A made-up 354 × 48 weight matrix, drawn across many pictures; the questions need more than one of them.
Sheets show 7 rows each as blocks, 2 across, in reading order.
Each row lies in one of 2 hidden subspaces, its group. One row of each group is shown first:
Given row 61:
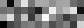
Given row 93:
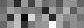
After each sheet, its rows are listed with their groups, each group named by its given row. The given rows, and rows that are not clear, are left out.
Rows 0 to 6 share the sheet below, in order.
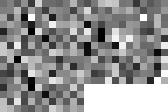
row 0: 93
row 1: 61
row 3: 93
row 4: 93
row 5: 61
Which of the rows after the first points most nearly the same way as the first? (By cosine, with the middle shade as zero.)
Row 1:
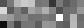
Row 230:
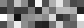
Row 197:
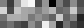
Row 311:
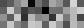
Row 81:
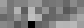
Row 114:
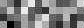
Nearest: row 197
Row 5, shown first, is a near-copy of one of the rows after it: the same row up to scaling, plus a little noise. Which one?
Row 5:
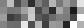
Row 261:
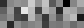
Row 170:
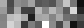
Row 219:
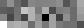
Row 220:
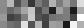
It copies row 220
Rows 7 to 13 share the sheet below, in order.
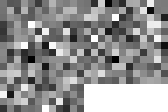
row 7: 93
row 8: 93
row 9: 93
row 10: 93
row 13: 61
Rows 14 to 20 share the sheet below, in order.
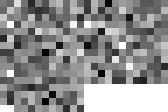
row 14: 93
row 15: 61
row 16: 61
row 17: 93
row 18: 93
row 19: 93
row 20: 61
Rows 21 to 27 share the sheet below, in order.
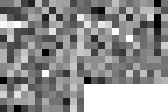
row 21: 61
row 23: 61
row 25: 61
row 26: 61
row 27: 61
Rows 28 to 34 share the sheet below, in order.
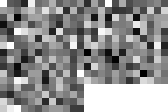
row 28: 93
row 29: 93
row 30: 61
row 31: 61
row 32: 61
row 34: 61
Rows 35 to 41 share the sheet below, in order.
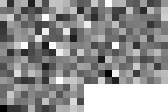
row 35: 61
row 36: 93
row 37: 93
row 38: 93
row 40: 93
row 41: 61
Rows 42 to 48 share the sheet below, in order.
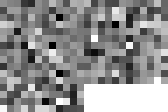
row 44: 93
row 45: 61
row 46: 61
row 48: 61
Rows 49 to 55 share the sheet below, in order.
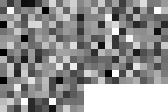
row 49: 93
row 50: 93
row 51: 61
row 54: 93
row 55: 93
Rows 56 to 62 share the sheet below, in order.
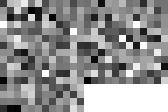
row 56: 93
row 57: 93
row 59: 61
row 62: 61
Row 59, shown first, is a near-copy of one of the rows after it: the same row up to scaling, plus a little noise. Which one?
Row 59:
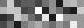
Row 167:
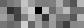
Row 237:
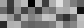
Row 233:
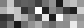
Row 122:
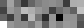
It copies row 233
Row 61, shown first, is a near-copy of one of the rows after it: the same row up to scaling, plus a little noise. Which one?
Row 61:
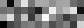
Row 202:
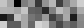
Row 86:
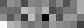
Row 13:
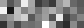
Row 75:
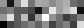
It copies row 75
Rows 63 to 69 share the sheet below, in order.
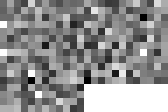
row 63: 61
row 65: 61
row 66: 93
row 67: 93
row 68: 93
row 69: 61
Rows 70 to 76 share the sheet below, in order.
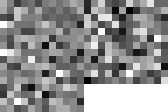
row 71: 93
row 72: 61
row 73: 93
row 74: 61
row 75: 61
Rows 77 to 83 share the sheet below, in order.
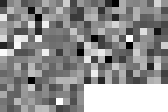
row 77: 93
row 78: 93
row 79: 61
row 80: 61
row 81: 93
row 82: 93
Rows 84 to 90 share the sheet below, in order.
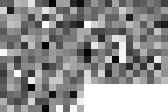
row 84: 61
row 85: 61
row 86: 61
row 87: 93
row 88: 93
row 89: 93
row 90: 61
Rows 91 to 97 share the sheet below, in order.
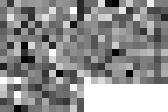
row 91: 61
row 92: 93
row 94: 93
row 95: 61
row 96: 61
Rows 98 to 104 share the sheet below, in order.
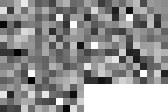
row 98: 61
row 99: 61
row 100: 61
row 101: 93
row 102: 93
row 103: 61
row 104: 61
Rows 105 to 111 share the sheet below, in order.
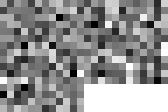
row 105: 61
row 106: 61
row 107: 93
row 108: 61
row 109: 61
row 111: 61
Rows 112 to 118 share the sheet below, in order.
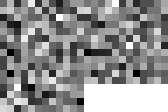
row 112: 61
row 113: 61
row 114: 61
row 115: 61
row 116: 93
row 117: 93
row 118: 93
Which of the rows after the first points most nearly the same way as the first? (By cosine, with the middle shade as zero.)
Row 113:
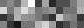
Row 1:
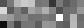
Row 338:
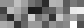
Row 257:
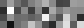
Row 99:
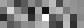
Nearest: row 1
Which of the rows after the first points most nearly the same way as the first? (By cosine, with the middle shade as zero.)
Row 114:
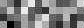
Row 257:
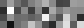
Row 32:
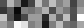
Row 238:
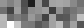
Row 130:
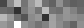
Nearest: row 257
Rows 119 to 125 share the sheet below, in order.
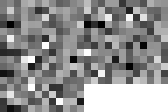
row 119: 61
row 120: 61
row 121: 61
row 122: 61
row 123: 93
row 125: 61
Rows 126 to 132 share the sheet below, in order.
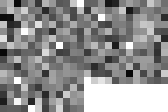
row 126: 61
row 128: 61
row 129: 61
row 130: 61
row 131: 61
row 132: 93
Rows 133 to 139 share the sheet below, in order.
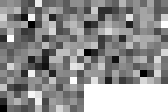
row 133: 93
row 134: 61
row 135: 61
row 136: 61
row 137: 93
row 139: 93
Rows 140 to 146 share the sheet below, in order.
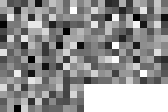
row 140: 93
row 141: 93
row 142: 61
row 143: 93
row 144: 93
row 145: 61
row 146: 93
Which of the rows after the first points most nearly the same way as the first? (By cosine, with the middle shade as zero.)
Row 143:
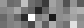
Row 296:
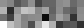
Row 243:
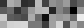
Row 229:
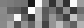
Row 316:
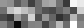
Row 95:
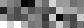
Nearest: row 316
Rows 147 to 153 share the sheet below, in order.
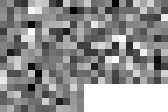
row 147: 93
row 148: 61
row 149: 61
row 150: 93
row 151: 93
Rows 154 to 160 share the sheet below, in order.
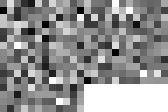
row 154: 61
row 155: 93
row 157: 93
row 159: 61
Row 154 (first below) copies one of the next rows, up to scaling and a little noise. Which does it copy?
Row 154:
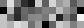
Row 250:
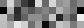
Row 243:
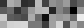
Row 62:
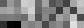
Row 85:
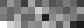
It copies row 250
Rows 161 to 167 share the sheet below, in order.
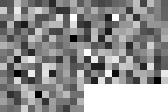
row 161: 61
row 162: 93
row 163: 93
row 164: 61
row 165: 93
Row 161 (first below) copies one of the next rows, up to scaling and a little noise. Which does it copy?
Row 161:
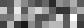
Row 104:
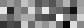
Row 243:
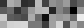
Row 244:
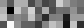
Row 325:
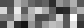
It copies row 325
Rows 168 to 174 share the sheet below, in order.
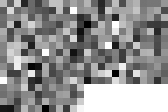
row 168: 93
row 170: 61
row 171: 93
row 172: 93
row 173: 93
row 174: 61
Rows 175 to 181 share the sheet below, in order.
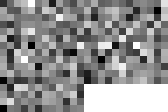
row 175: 61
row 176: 61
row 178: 93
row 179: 61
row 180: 93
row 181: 61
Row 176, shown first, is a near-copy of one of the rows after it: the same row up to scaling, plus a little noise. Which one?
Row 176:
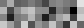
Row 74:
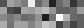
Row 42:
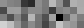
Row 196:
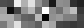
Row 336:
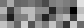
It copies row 336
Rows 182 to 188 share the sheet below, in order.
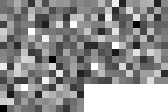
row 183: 93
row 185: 93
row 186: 61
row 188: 61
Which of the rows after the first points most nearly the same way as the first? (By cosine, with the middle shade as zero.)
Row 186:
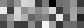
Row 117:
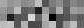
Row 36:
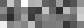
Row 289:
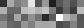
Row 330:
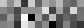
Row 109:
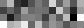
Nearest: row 289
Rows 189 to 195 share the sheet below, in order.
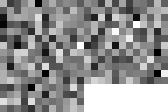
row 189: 93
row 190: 93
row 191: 61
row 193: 61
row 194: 61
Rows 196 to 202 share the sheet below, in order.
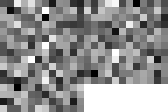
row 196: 61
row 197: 61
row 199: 93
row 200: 61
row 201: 93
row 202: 61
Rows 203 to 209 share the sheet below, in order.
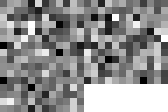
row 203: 93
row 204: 93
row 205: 61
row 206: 61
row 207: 61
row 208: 93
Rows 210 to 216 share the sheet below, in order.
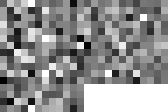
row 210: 93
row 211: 61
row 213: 93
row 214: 61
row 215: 93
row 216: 93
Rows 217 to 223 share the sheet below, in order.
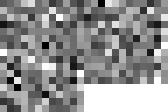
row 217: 61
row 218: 93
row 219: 61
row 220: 61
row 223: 61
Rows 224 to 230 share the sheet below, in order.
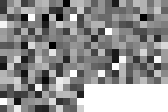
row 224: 61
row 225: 61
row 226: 93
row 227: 93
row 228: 61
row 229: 93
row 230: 61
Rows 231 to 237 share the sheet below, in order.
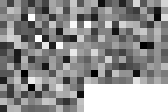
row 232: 61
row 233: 61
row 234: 61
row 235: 93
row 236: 93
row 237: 61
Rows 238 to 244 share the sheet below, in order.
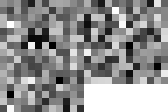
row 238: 61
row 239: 93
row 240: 93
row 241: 61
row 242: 93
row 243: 61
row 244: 61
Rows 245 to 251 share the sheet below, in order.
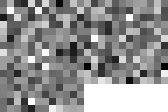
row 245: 61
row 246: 61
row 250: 61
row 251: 93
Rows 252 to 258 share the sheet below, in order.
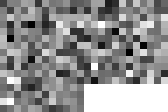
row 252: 93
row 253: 61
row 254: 61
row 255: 61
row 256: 61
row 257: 61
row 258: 93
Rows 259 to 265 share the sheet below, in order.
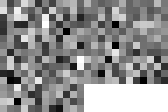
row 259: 61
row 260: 93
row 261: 61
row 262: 93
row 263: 61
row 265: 93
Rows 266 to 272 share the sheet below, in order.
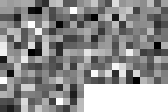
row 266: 93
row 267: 93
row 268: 93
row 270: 93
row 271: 93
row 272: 61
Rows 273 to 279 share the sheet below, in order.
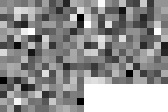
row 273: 61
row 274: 93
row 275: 93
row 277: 61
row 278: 61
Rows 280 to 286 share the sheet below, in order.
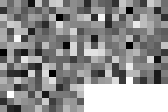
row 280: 61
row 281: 93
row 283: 61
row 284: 93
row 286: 61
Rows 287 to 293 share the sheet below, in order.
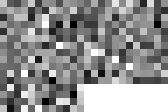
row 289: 61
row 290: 61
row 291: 93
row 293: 61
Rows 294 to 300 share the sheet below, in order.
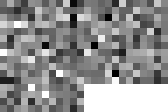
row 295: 93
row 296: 61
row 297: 93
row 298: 61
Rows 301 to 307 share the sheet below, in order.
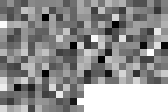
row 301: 61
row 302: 93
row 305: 61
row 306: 93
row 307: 61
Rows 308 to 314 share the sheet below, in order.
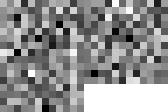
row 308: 93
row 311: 93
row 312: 93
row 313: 93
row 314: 93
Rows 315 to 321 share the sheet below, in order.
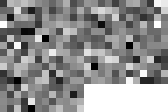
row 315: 93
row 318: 61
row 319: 61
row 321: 93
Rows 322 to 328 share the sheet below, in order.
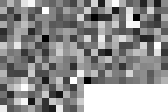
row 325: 61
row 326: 61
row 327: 61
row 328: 93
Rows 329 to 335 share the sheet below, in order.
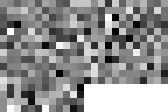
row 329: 61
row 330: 93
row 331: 61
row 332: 93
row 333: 61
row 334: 93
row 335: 61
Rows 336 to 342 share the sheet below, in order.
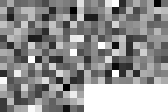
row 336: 61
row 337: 93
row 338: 93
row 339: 93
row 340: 61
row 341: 93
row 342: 93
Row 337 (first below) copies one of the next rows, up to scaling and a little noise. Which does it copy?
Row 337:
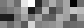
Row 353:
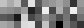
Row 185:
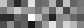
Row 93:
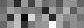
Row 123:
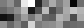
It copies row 123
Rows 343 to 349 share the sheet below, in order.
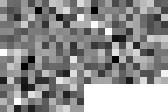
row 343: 61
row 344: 61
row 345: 61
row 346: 93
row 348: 61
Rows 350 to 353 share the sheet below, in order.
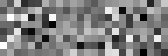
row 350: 93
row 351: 61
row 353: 93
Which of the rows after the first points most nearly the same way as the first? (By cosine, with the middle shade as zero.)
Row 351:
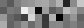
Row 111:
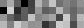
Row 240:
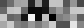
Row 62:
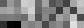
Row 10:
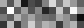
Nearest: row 62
